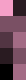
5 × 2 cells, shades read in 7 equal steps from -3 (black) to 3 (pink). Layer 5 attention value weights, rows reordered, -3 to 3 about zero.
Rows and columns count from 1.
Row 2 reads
0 0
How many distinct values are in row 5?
2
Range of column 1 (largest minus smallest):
6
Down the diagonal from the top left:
3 0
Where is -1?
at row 3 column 1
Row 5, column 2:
1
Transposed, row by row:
3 0 -1 -2 -3 | -2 0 1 0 1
